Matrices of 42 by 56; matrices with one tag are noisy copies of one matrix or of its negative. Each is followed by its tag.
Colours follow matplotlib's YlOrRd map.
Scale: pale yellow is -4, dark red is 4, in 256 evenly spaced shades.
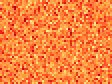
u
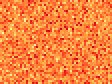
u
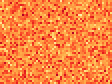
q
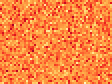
u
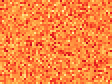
q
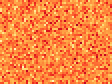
u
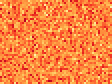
u
